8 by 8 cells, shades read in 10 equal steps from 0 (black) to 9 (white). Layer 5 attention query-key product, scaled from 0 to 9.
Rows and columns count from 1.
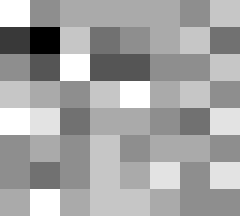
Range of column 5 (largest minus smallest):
6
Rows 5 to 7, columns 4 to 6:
6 6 5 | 7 5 6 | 7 6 8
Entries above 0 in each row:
8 7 8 8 8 8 8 8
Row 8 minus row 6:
1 3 1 0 2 0 -1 0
